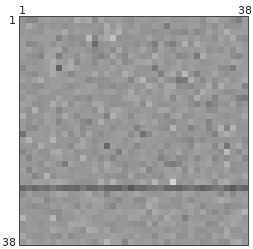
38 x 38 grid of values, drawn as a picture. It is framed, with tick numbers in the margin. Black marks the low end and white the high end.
Row 29 stands out from the rest. Overall the values sit about 60% of the way up the scale. The values are skewed, with a long tail toward low values.
